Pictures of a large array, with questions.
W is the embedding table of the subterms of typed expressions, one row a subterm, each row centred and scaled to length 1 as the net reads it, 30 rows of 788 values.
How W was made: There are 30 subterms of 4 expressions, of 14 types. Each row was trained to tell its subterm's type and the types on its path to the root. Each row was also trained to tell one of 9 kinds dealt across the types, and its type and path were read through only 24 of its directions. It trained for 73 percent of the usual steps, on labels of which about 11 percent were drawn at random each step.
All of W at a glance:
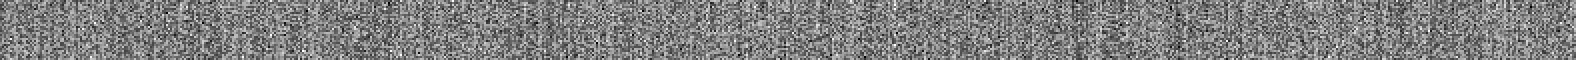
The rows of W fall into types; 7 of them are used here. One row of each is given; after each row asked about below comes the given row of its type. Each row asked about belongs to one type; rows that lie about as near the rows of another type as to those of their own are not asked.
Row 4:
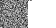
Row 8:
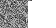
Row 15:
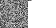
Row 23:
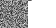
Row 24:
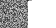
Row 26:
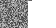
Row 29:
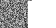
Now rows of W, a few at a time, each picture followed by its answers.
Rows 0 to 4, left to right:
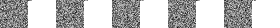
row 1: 4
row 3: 24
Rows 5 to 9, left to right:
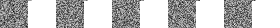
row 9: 23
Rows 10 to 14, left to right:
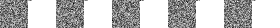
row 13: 24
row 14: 29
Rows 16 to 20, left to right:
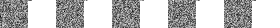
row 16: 26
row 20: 29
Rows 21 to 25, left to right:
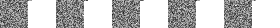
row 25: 29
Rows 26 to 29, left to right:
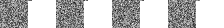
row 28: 8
